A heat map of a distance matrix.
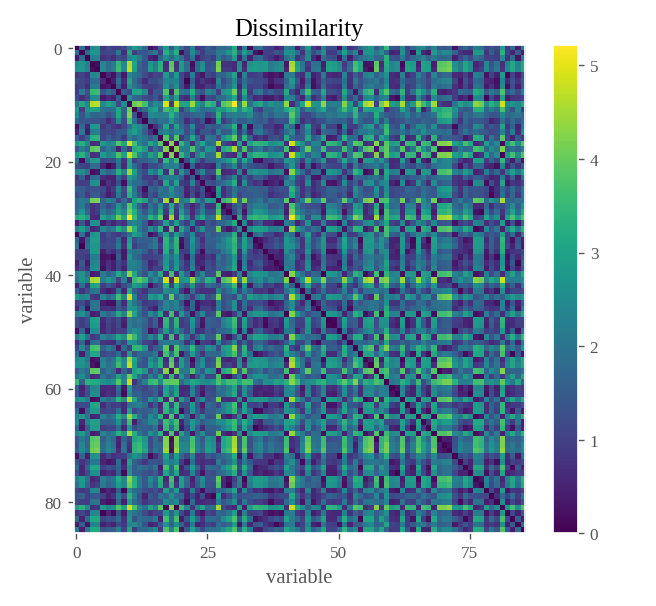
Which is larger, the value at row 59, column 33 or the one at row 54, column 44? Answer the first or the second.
the first
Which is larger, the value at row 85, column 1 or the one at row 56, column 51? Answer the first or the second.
the second
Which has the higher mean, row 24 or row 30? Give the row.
30
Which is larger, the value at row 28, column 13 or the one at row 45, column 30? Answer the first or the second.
the second
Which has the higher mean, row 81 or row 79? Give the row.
81
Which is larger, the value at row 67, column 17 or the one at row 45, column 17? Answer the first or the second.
the first
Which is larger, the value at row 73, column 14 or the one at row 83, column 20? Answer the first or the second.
the first
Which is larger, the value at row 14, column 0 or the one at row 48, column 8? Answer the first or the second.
the second
